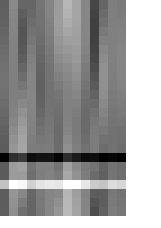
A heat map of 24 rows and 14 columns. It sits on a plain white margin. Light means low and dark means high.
On average the colour sits 50% of the way up the scale. The centre is the calmest part. A few values lie far out on both sides of the bulk. There is no overall slope. Rows 18 and 21 differ from the rows beside them.
